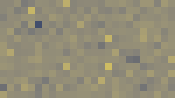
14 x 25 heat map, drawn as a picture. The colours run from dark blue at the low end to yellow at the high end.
Mirror symmetry: none. Stripes: none. Roughest part: top left. Grain: fine. Average level on the scale: 60%. Slope: none.
